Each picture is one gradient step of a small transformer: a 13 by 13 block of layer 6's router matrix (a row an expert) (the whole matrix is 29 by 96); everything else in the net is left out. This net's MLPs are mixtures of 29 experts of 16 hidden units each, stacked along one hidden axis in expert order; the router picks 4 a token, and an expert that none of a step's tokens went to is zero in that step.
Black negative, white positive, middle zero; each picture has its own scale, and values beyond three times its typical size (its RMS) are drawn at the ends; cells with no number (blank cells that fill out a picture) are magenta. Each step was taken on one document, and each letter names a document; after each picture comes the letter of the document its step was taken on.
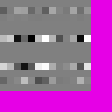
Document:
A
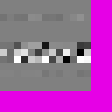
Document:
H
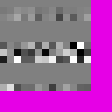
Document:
H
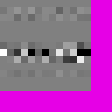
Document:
H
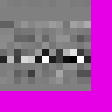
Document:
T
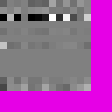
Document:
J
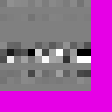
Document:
T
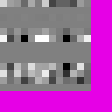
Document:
A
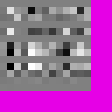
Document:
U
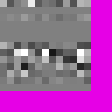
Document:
T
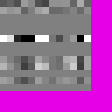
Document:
A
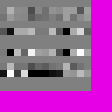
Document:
U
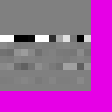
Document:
A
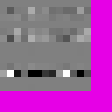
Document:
U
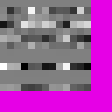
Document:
U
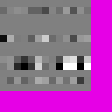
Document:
A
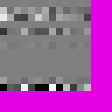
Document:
J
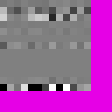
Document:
J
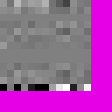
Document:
J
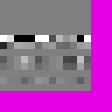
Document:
A
